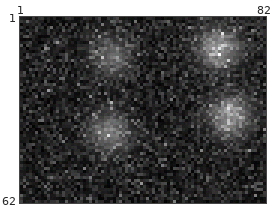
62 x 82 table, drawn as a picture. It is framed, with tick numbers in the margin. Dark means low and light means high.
There are four bumps. No single row or column stands out from its neighbours. Overall the values sit about 20% of the way up the scale. Most values sit low, with a long tail of high ones. The halves do not mirror each other.
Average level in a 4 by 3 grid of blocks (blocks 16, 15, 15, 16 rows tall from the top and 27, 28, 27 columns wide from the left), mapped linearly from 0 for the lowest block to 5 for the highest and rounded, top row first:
1 2 5
0 1 3
1 3 4
0 0 0
